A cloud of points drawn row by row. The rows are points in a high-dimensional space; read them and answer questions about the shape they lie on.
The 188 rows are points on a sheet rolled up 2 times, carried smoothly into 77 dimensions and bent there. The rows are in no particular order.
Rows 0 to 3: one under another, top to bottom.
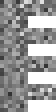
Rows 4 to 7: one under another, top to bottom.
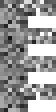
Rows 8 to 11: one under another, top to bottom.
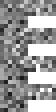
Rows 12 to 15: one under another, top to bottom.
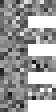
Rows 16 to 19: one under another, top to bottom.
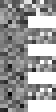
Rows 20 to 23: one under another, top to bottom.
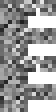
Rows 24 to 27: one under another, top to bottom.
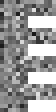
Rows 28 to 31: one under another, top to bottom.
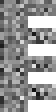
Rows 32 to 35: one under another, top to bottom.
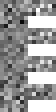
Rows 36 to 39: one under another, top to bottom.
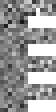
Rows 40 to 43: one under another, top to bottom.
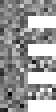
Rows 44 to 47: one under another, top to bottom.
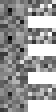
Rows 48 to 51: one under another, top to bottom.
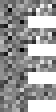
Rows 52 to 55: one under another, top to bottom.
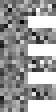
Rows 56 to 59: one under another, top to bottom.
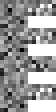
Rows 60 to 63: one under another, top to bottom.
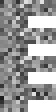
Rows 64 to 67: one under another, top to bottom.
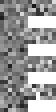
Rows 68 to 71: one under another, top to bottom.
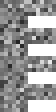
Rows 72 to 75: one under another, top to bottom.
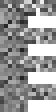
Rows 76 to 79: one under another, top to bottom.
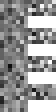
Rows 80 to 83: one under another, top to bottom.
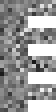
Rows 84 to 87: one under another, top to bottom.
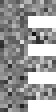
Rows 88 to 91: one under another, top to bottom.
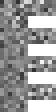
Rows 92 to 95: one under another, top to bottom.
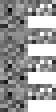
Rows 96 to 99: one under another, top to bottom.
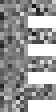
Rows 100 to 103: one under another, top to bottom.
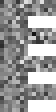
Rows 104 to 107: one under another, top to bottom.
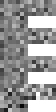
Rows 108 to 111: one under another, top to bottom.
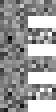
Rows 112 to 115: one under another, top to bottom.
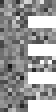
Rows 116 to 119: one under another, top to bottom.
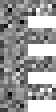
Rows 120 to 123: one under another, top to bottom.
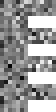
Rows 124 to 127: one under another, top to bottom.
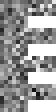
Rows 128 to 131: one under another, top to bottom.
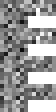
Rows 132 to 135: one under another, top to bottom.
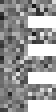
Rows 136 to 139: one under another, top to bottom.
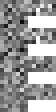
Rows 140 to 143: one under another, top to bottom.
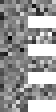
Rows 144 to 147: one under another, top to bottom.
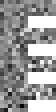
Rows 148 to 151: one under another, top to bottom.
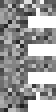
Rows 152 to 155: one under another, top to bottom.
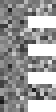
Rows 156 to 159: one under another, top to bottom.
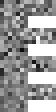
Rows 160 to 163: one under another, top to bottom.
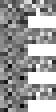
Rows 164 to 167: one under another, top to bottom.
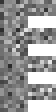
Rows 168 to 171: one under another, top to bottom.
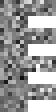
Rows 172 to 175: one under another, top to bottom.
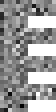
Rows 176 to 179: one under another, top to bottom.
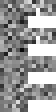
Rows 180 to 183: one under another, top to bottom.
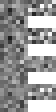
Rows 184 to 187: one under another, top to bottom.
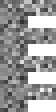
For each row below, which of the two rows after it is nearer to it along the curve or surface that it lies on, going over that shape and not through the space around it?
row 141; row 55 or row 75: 55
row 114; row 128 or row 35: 128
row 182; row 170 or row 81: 81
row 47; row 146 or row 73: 73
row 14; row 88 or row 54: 54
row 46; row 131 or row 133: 131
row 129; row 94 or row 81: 94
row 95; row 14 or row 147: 147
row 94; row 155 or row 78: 78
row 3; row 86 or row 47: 47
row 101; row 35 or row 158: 158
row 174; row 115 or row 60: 115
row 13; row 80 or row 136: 80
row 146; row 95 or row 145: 95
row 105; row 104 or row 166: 166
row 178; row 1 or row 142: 1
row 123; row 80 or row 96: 96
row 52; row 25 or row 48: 48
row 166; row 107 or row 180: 180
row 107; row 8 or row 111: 111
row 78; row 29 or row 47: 29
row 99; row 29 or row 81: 81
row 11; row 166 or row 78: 78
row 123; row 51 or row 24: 24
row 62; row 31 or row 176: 31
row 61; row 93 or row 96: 93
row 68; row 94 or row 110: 110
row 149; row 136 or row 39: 39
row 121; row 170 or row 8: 170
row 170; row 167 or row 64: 64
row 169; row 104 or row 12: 12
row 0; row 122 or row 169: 169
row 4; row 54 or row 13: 54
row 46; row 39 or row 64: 39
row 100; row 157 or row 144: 144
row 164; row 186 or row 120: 186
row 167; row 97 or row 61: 61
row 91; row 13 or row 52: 13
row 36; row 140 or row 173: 140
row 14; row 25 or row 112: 25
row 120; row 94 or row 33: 33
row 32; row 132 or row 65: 132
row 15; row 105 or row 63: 63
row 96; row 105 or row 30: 30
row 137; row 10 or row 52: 10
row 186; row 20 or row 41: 41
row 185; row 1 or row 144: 1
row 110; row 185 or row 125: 185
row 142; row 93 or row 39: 93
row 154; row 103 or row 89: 89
